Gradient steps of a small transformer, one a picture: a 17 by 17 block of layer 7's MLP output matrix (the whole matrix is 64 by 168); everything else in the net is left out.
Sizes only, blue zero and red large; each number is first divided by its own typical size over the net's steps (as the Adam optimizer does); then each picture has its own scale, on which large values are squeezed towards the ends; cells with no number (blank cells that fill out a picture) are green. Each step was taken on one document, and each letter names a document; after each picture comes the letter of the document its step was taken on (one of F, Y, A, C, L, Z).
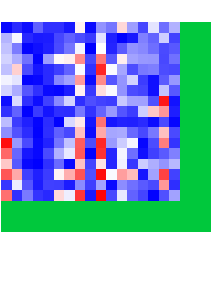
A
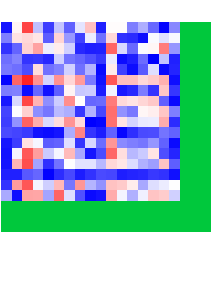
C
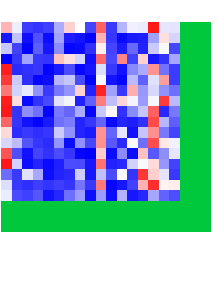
A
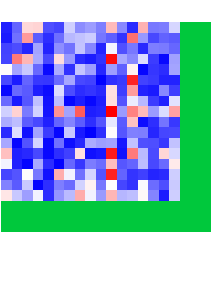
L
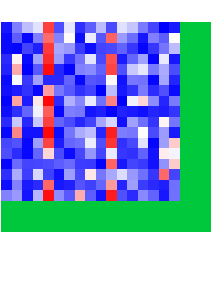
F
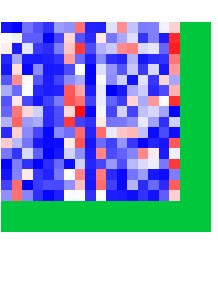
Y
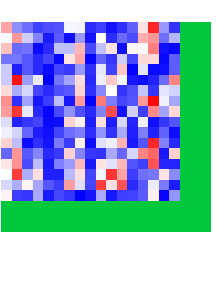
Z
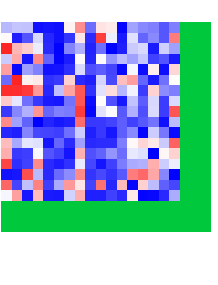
Z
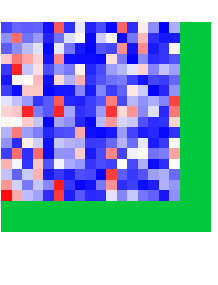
L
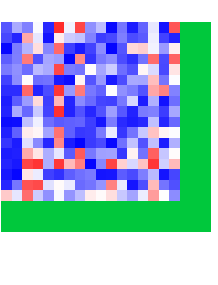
C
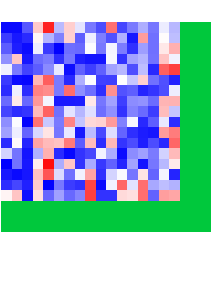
F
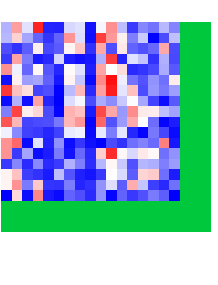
Z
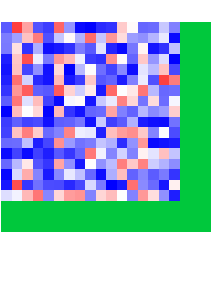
C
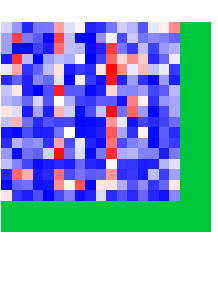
L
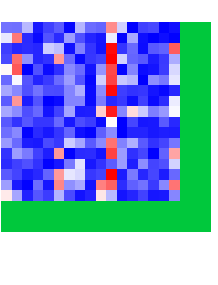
L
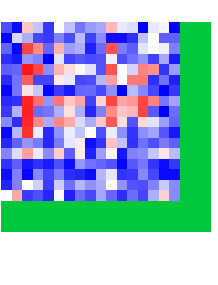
C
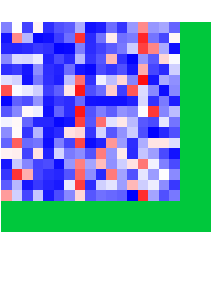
Z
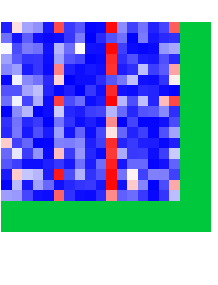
L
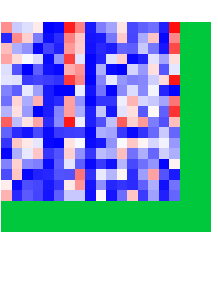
Y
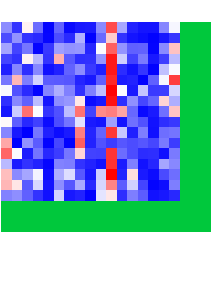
L
